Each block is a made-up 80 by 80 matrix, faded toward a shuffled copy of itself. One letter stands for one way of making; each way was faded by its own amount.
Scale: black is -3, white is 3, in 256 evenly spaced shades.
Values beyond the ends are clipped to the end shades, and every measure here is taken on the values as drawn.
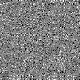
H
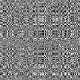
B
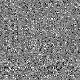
H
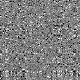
H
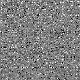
H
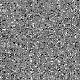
H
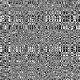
B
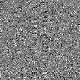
H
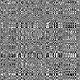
B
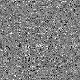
H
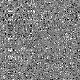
H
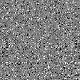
H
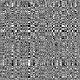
B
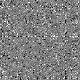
H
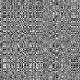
B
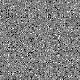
H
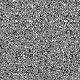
H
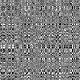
B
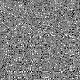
H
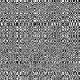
B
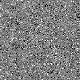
H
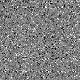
H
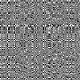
B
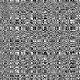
B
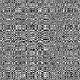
B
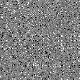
H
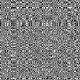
B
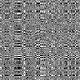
B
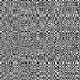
B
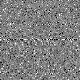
H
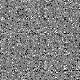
H
